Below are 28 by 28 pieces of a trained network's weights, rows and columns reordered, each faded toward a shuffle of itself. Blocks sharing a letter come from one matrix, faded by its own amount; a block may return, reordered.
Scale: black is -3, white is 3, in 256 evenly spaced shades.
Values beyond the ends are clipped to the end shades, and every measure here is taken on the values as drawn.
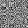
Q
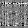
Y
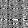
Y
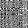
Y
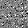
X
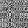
Q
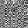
Q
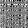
Y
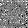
X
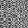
Q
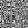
Q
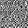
Q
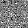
X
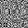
Q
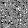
X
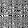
Y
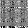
Y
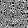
X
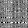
Y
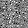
X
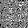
X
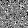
X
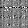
Y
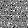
X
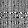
Y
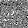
X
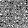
X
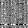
Y
